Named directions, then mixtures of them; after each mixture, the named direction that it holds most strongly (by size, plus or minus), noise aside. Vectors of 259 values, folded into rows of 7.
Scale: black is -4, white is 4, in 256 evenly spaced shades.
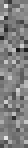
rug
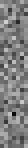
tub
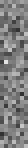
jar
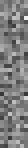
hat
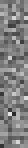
hat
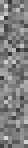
rug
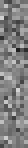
rug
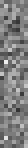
jar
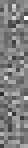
hat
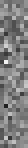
jar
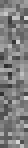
hat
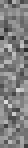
rug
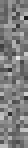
hat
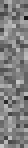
hat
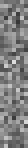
hat
